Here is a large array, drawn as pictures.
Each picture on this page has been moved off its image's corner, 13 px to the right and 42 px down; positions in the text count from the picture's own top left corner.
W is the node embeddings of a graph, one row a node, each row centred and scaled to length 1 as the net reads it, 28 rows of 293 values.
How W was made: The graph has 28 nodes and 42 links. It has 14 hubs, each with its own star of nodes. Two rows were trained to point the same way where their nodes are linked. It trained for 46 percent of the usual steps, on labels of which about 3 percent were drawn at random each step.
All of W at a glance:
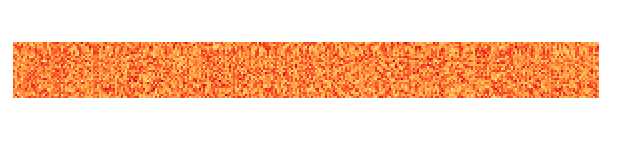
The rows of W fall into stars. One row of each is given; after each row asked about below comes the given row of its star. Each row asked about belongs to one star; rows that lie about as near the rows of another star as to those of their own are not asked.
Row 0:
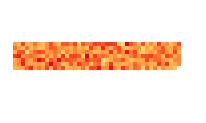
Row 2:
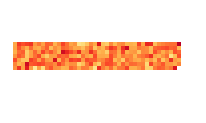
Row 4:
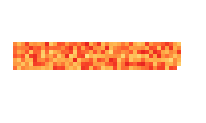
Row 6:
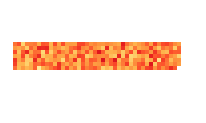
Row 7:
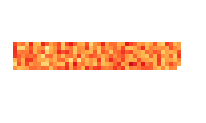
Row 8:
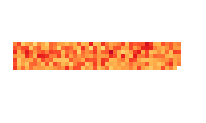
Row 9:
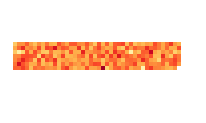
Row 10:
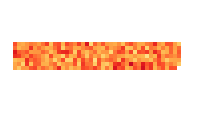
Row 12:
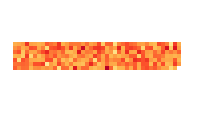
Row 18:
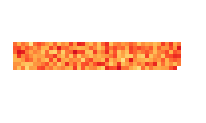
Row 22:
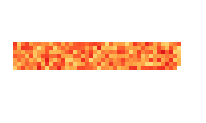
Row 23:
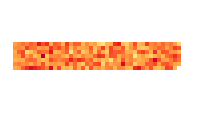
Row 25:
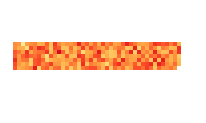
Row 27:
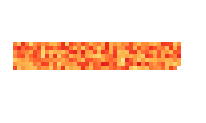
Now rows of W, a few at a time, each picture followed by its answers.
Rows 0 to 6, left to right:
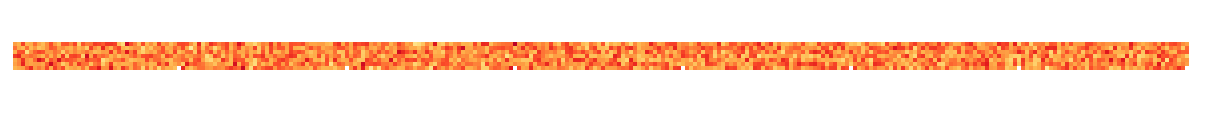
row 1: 7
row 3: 2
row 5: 12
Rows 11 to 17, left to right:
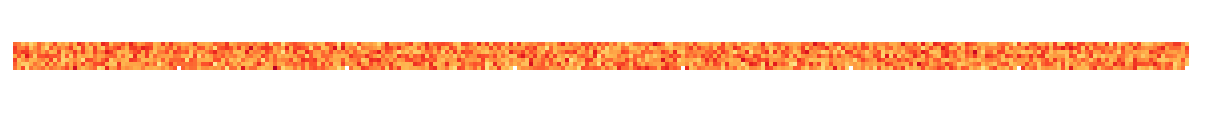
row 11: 18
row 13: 0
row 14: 10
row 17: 9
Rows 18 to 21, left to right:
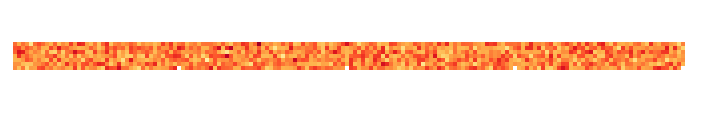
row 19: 22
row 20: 25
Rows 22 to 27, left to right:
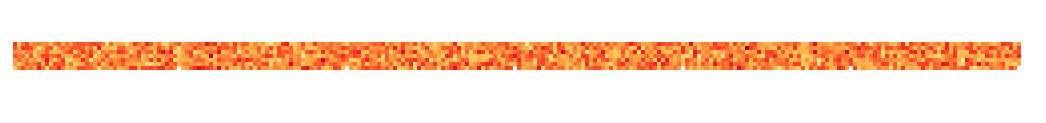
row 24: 23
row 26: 6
